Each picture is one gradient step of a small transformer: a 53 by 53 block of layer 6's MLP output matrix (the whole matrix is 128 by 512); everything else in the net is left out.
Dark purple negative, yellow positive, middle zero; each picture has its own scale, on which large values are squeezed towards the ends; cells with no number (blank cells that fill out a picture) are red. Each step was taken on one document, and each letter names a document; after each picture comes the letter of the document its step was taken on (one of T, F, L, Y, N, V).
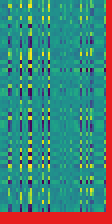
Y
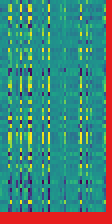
Y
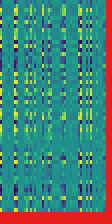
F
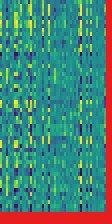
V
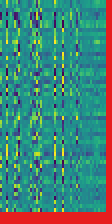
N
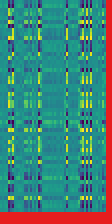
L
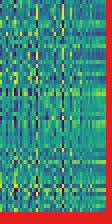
N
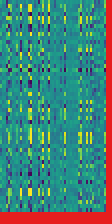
Y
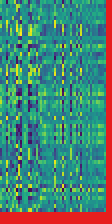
N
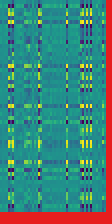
L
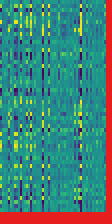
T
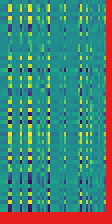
Y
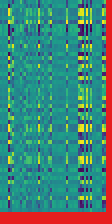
L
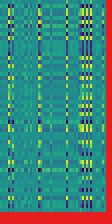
L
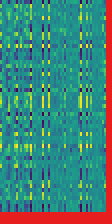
T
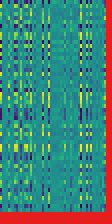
T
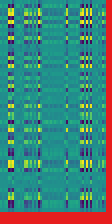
L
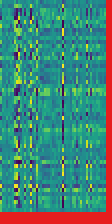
N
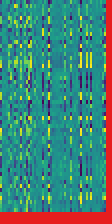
V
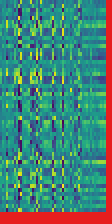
N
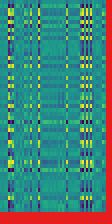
L
